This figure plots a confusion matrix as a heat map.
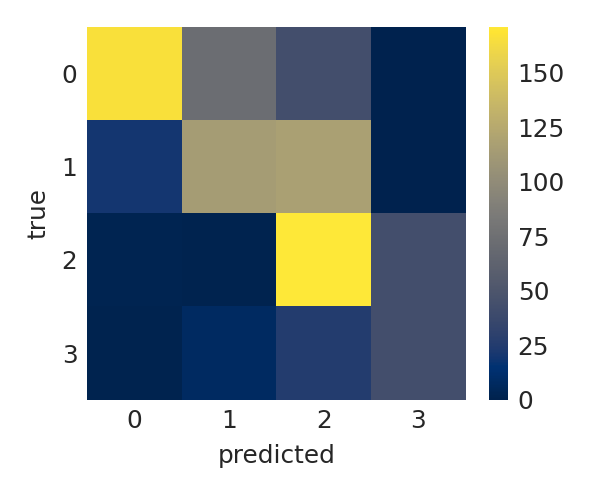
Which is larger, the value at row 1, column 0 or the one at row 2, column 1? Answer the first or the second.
the first
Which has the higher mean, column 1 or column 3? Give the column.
1
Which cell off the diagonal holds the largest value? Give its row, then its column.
1, 2
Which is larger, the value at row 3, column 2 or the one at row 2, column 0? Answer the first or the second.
the first
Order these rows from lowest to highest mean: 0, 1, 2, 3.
3, 2, 1, 0
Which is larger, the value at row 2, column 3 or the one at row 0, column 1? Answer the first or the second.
the second
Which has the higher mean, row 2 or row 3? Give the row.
2
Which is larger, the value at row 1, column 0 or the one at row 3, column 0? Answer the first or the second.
the first
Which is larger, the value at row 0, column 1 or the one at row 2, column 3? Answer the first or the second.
the first
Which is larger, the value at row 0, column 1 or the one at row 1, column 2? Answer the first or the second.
the second
